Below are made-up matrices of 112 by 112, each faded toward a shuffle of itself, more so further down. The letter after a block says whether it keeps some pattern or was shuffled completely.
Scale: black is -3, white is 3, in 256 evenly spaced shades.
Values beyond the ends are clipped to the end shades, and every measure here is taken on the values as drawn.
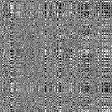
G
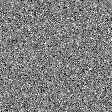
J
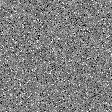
J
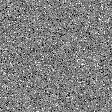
J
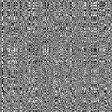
G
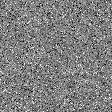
J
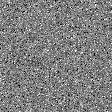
J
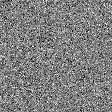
J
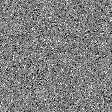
J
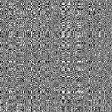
G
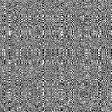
G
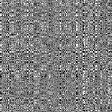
G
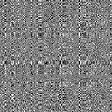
G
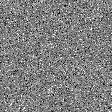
J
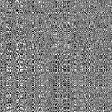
G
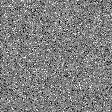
J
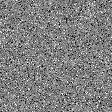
J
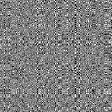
G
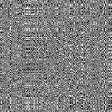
G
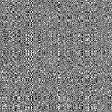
G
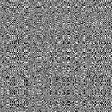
G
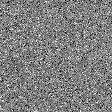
J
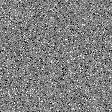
J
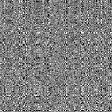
G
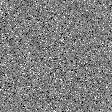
J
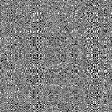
G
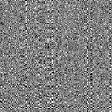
G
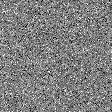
J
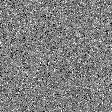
J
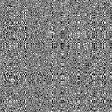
G
